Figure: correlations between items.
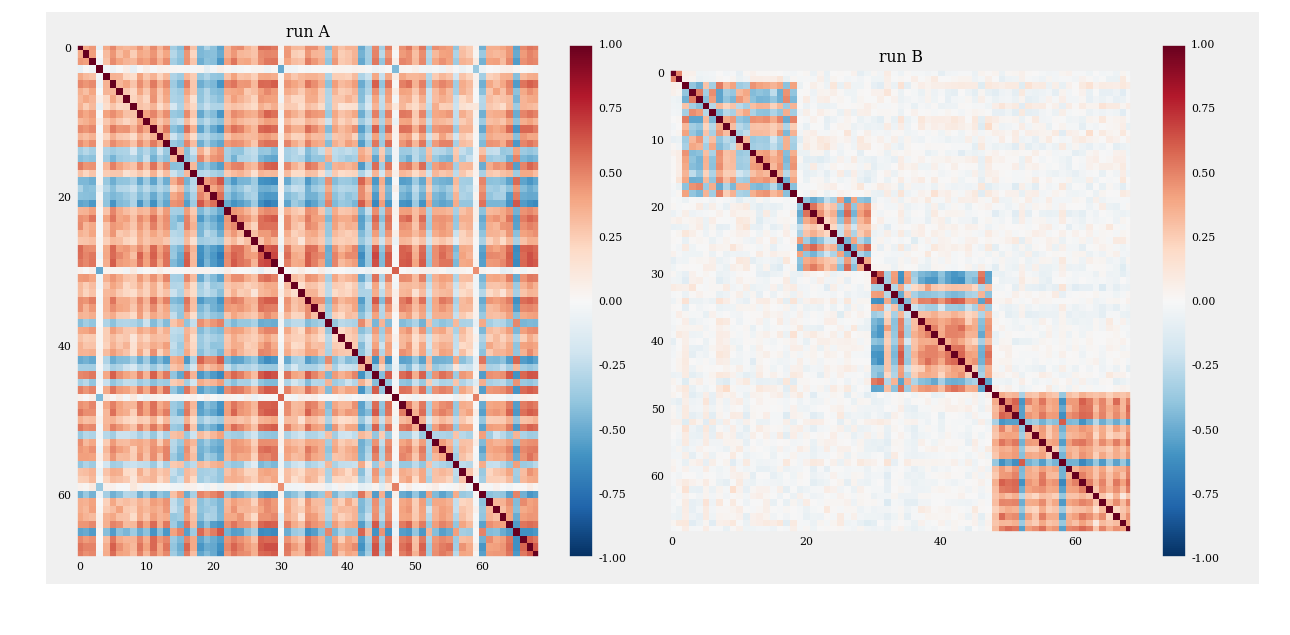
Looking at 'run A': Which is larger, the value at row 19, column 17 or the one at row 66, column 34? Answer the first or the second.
the second
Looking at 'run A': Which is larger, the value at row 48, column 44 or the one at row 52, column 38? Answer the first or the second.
the first
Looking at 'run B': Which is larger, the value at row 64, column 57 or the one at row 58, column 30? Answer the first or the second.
the first
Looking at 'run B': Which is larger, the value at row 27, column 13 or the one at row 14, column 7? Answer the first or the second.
the second
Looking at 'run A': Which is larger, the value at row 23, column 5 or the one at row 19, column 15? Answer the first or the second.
the first
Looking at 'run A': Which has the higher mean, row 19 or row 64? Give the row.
64
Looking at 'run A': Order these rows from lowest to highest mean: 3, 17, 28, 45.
45, 3, 17, 28
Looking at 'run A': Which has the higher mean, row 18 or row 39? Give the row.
39
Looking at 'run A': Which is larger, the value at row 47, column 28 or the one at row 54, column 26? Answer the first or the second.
the second
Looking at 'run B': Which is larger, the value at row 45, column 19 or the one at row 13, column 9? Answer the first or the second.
the second
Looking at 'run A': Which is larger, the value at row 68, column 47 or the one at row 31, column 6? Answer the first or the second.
the second
